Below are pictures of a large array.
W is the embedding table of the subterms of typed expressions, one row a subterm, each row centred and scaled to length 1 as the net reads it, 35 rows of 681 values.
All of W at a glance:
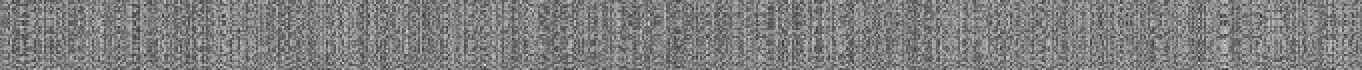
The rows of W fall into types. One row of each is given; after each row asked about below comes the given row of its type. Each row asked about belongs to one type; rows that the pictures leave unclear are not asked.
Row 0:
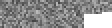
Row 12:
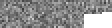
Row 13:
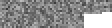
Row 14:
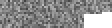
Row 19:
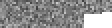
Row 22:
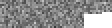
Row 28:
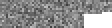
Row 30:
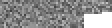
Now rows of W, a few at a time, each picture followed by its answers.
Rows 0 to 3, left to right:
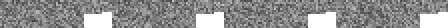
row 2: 30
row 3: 13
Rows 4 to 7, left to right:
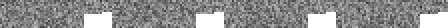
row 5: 13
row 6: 14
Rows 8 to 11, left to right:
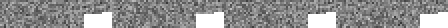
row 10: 12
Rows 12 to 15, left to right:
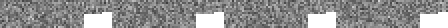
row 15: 19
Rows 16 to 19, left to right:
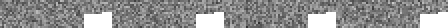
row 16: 0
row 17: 12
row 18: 14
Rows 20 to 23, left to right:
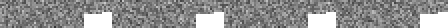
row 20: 22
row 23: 0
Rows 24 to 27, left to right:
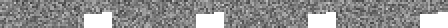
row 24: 14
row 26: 22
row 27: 30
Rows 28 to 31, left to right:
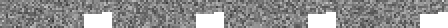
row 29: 13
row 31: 28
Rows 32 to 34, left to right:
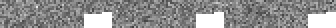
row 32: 22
